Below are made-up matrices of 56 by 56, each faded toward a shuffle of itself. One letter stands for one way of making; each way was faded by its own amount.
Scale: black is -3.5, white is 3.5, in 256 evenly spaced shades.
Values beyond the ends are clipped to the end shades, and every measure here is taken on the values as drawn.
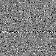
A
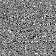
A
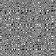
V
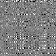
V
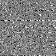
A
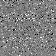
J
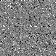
J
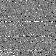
J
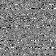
A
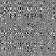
V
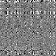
V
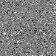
J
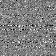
A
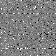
J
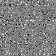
J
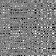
V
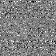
A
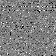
J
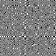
V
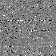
J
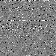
J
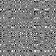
V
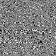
A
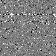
J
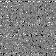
J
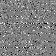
J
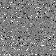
J
